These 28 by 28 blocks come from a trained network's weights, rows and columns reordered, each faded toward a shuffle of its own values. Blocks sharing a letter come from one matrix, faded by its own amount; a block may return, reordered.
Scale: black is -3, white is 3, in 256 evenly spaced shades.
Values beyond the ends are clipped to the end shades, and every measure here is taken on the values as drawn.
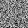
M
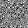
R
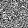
M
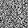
M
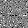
R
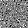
R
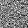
M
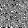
R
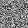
M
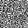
M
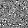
R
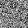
M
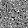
R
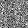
M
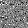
R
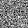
M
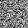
M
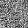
M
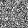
M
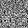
M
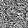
M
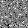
R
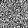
M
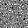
R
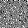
R
